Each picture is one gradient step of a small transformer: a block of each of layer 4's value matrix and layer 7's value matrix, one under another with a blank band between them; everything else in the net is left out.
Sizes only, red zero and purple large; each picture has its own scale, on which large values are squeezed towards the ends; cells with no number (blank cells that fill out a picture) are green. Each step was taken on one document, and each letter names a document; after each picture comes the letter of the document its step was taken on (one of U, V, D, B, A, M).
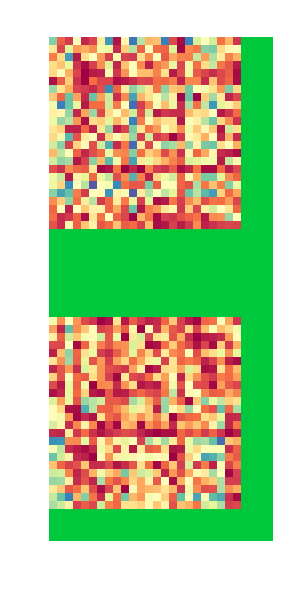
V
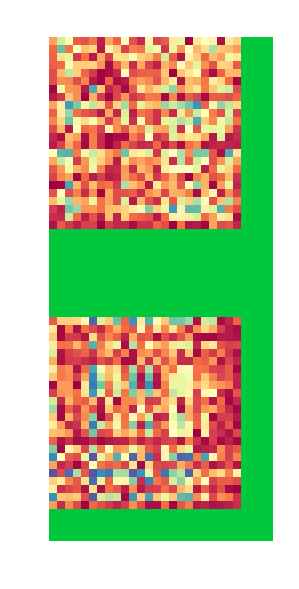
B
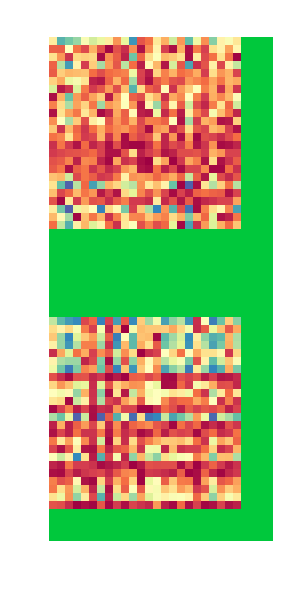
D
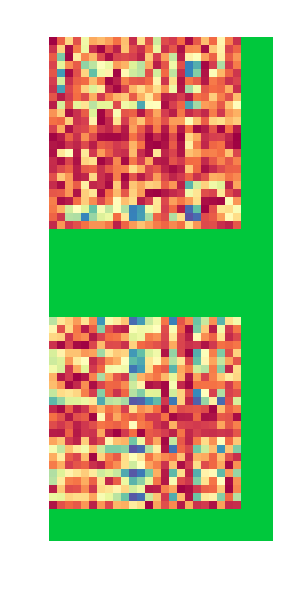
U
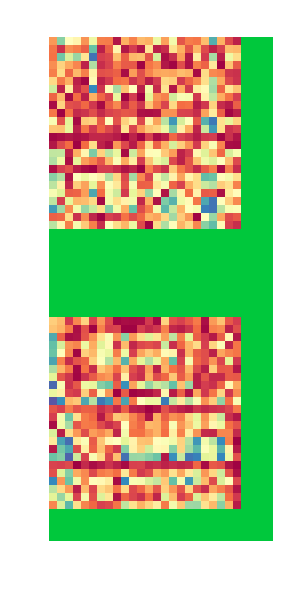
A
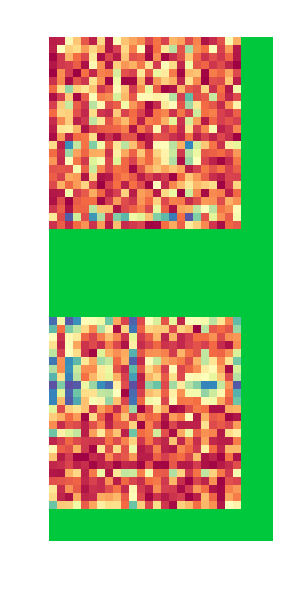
D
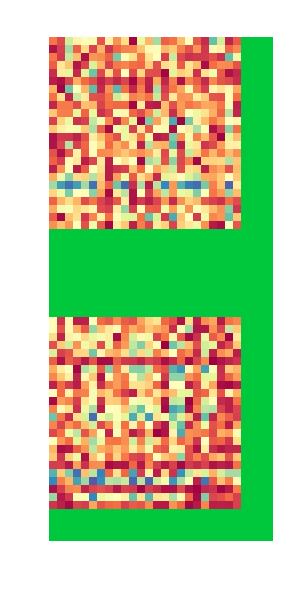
B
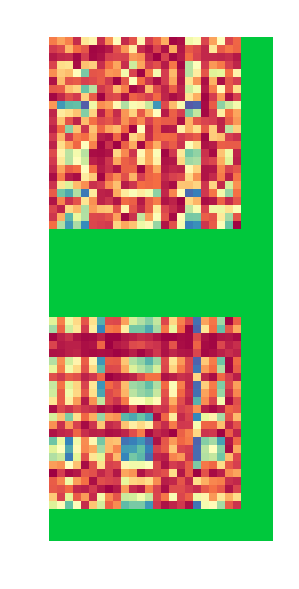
U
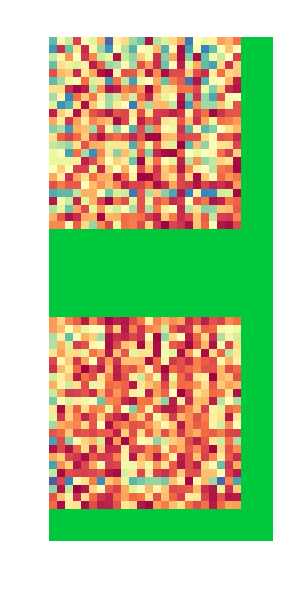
V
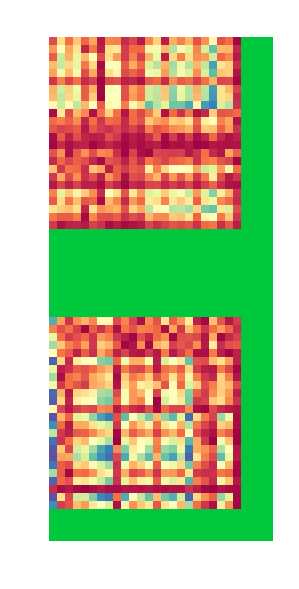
A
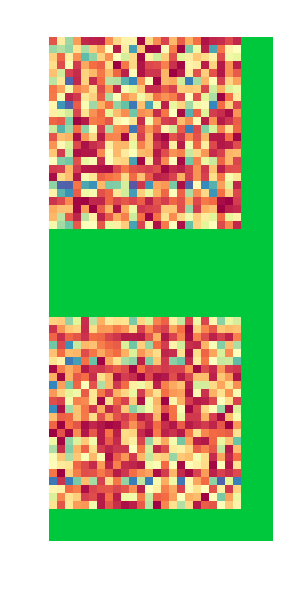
V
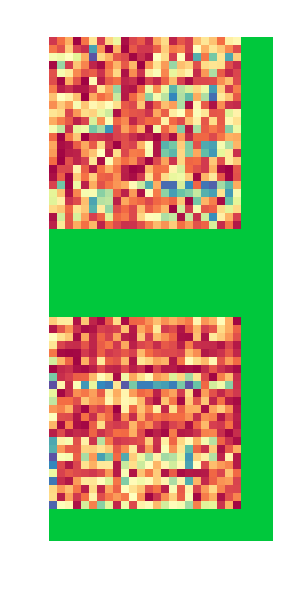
A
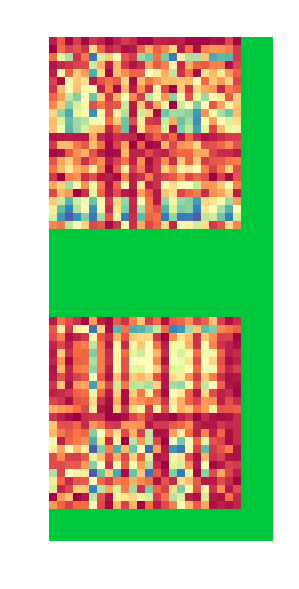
B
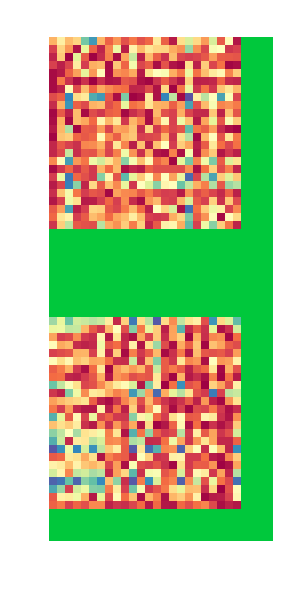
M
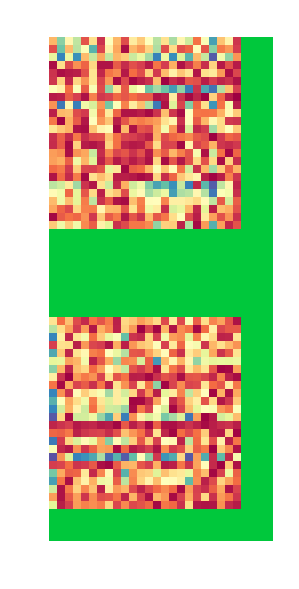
A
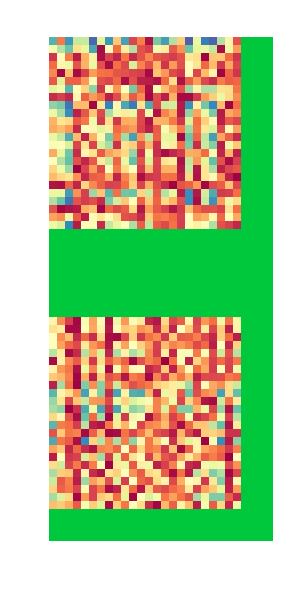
V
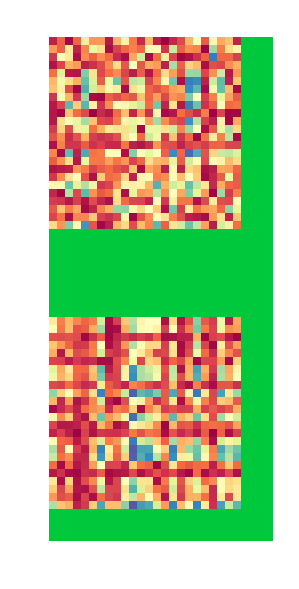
U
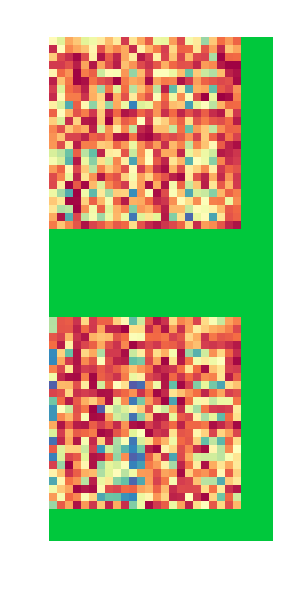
V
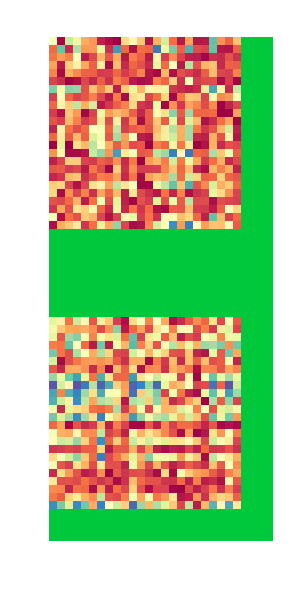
D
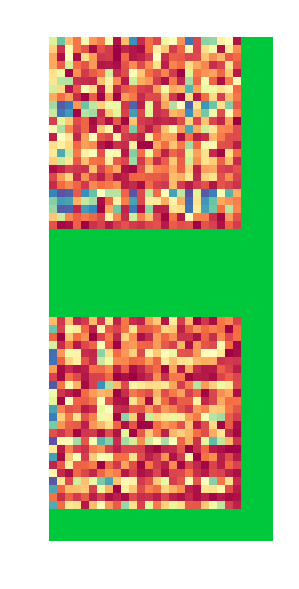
V
